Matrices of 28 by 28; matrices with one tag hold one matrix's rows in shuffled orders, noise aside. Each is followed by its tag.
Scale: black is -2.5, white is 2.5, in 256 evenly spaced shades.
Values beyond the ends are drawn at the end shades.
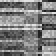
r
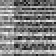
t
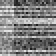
t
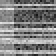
t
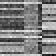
r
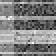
t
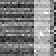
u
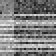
t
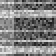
t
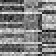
r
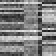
r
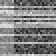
t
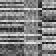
r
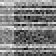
t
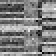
r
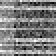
t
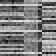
r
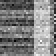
u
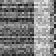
u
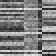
r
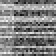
t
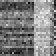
u
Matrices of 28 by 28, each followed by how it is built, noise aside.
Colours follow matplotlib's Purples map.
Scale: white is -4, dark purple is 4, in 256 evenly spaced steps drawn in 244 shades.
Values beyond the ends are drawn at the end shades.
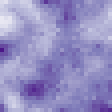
smooth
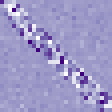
banded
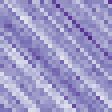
Toeplitz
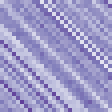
Toeplitz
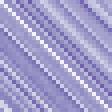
Toeplitz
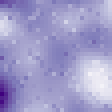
smooth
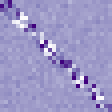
banded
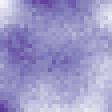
smooth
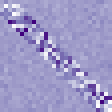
banded
